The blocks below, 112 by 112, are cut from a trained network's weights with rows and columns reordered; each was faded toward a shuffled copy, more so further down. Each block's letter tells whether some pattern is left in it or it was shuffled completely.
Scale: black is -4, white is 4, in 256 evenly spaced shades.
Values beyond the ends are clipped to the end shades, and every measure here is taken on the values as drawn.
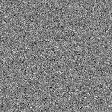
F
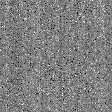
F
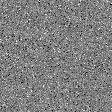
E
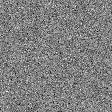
E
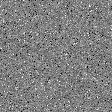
E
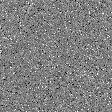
E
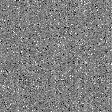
F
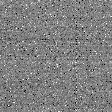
F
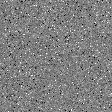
E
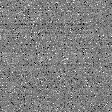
F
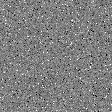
E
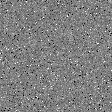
E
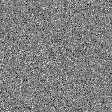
F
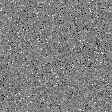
E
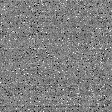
F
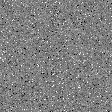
E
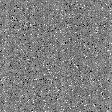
F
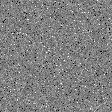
E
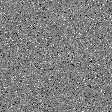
E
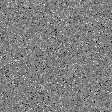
E
